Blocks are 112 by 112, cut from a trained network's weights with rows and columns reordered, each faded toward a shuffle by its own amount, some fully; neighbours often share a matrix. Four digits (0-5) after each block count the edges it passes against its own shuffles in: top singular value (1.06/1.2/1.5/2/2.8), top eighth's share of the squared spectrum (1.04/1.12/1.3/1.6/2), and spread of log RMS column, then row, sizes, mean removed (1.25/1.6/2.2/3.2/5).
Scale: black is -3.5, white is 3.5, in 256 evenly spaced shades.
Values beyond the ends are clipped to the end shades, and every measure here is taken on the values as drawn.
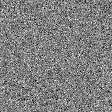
1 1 0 0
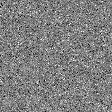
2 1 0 0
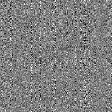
4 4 4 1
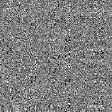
3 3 3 1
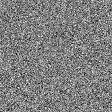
2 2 0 0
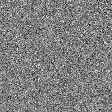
1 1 0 0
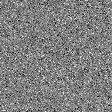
1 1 0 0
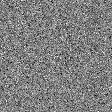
1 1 0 0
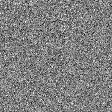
2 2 0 0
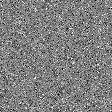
0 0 0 0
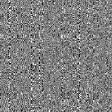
4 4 4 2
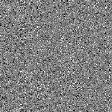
3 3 3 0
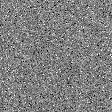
0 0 0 0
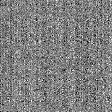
3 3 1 3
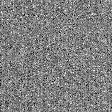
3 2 0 1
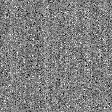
2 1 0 1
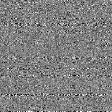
3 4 1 4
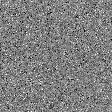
0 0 0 0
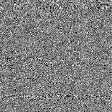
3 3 1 3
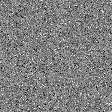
0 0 0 0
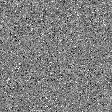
1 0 0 1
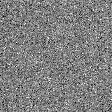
0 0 0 0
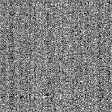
3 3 1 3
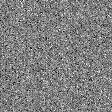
1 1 0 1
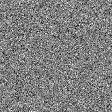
2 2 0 0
